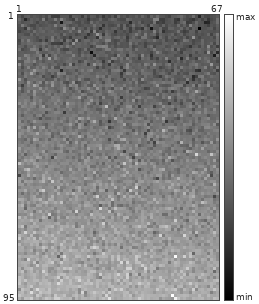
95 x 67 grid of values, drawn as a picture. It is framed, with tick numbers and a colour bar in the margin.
Average level on the scale: 50%. Stripes: none. Grain: fine. Slope: up to the bottom.
